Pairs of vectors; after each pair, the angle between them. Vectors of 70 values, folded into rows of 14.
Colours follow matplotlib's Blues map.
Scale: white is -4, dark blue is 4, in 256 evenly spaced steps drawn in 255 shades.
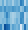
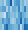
partly aligned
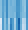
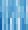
nearly opposite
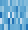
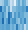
orthogonal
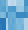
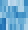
nearly parallel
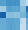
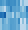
nearly parallel
